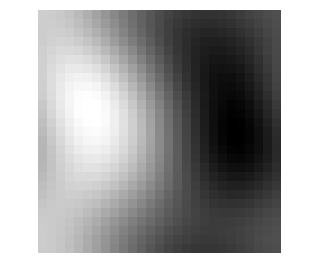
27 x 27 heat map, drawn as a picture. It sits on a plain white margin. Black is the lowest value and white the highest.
Ninth with the lowest average: middle right. Lone odd cells: none. Ninth with the highest average: middle left. Slope: up to the left.
